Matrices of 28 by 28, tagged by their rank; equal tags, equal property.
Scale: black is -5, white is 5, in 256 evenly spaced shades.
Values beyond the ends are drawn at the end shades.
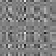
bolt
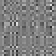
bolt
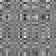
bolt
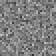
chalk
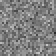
chalk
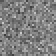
chalk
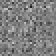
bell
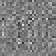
bell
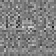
bell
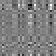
bolt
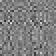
bell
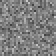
chalk
